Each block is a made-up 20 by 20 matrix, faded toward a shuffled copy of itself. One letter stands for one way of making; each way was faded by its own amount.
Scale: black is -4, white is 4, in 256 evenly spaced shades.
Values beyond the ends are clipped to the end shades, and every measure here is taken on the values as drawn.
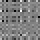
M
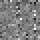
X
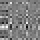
M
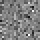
X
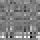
M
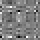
M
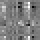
M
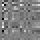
M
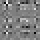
M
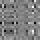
M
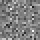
X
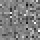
X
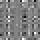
M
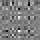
M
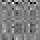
M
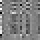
M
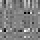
M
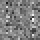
X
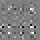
M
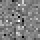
X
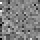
X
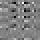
M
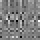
M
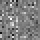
X
